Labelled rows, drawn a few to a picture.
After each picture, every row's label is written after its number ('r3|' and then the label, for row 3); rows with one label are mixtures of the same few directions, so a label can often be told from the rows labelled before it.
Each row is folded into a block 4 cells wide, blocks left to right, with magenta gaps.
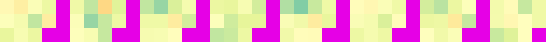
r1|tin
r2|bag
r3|tin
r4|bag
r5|tin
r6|tin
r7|tin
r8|bag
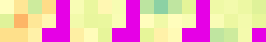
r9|bag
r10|bag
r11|tin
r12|bag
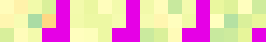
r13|tin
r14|bag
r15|bag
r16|bag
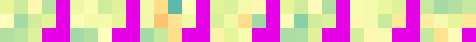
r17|bag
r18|bag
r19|bag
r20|tin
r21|bag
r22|tin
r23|tin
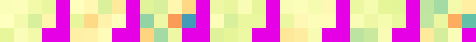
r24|tin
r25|bag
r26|tin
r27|bag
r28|bag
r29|bag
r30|tin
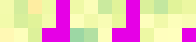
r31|bag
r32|bag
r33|tin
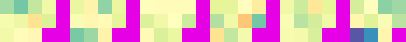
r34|tin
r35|bag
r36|tin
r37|tin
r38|bag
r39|bag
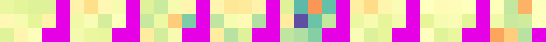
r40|tin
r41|tin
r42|tin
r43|tin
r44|bag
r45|tin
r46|tin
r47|bag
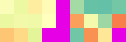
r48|bag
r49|tin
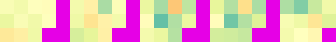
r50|bag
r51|bag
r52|bag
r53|bag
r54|tin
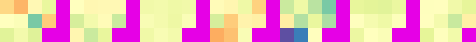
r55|tin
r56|tin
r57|tin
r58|bag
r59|bag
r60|tin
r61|tin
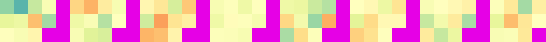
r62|tin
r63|tin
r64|bag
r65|bag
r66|tin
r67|bag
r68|tin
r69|bag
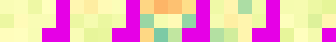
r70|bag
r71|tin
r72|tin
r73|bag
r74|tin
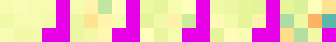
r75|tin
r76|bag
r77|tin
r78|tin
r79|tin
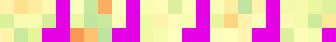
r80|tin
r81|bag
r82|bag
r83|bag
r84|tin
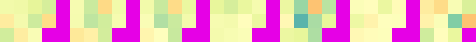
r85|tin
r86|bag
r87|bag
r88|tin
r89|bag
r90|bag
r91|tin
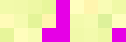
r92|tin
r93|tin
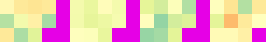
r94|tin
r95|bag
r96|bag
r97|bag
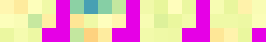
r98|tin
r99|tin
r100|bag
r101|bag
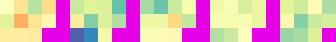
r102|bag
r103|bag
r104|tin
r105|bag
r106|bag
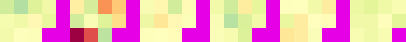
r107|tin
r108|bag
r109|bag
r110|bag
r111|bag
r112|tin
